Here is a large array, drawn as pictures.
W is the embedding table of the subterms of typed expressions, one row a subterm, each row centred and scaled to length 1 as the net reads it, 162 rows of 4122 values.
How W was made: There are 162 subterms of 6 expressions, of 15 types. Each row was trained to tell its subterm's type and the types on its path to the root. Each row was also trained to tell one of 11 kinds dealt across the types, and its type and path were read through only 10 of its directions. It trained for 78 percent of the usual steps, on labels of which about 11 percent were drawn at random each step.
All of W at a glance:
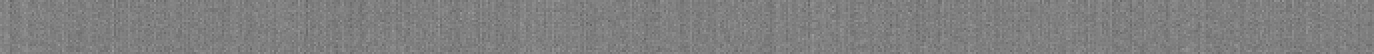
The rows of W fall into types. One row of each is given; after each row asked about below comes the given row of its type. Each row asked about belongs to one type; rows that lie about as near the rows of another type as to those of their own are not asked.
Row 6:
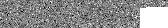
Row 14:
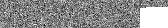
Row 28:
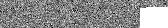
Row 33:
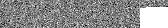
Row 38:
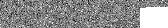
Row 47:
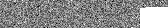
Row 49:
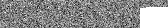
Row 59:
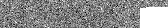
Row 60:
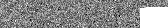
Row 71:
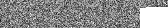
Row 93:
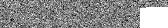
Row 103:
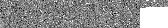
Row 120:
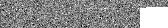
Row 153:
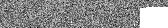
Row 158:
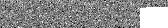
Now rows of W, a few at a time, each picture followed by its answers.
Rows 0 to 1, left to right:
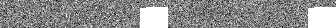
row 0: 6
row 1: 47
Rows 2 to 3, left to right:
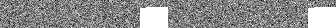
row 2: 28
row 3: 153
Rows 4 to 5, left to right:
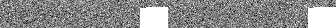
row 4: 153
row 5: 49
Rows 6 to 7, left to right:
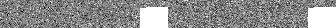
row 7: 28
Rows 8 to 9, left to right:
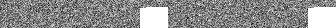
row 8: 71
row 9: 49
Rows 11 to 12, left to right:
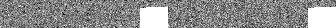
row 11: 6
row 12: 38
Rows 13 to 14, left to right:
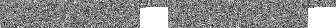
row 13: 158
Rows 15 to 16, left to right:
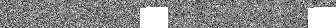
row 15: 153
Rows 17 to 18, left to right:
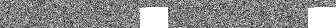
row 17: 93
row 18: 49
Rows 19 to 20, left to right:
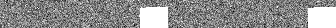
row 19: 47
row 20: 38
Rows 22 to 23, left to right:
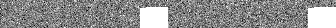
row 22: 71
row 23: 49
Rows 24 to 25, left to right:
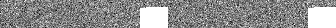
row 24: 38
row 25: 60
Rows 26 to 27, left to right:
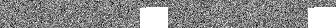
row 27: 120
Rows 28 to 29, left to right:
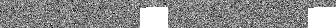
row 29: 28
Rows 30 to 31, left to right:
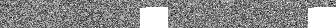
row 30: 33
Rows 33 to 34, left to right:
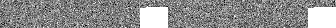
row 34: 71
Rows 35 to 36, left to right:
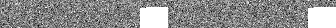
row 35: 93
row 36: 158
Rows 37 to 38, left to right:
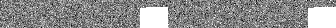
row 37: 14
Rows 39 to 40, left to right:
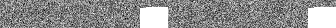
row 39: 158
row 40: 59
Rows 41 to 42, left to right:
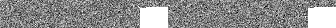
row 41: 6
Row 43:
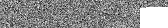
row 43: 93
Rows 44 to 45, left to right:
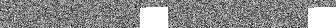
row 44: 14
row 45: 49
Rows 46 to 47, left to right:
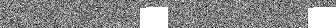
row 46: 6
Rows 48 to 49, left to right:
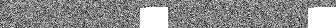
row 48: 14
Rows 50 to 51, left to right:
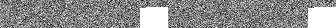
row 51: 6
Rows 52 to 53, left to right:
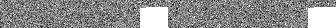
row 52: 60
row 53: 93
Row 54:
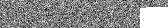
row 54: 49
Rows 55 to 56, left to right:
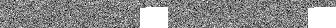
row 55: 28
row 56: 47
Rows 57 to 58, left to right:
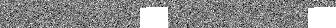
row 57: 38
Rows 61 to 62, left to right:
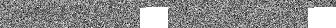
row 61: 158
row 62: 120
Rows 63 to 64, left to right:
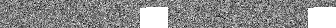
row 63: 93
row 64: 71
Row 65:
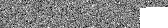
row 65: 120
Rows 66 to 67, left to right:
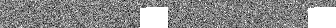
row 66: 28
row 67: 60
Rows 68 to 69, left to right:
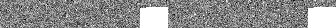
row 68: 14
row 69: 103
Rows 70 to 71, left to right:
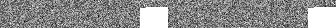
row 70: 33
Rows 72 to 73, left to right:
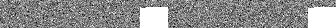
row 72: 28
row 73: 49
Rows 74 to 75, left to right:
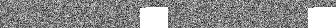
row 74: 71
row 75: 71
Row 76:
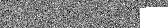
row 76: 47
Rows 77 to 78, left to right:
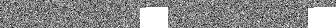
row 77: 158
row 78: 28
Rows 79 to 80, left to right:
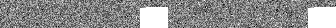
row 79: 158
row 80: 47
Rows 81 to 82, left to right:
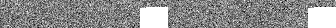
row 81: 93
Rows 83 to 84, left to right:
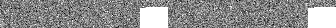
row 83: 103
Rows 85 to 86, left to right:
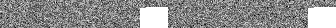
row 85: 71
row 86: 49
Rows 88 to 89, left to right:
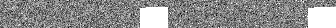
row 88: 33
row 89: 38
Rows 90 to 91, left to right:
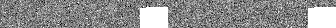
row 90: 120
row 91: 153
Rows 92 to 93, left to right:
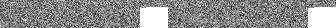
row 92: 49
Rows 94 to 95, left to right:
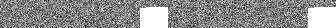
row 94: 60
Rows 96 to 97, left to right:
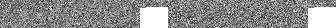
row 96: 71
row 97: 153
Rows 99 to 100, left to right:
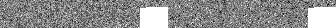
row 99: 6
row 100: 6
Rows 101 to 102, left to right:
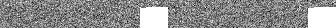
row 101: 153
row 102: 49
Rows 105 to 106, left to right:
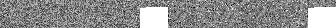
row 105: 158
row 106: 38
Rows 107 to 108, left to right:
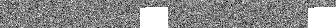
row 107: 71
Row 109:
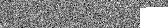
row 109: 153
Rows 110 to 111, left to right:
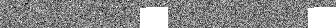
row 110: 6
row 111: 93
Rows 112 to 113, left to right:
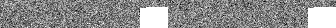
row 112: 38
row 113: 33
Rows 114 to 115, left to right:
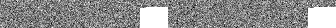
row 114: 103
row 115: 28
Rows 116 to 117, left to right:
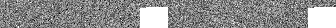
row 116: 6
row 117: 120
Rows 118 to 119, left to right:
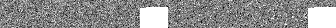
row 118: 49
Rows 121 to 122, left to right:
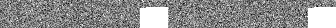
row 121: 33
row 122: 103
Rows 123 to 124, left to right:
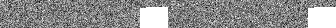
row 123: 38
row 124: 38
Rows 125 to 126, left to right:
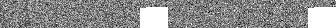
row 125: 38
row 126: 120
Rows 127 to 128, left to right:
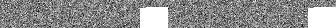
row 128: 103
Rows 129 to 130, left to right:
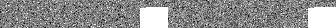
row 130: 59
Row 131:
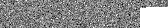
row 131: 38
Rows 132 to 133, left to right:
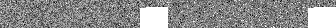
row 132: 47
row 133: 60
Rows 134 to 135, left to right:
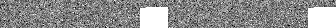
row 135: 71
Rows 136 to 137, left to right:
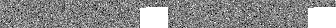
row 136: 47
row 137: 33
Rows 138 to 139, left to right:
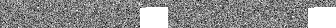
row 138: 71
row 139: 153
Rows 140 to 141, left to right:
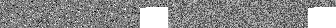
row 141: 103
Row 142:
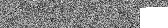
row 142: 47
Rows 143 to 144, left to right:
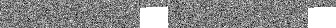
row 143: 14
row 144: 153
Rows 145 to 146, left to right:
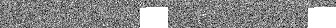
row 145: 33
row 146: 153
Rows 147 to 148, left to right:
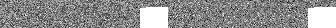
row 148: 59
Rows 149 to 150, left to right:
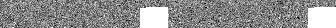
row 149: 14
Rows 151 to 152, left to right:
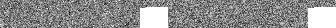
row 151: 103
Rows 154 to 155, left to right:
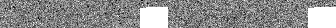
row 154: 59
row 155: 59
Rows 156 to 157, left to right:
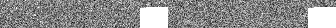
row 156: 158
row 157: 47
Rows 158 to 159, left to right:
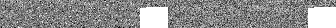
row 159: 120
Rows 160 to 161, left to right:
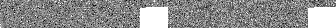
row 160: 103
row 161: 47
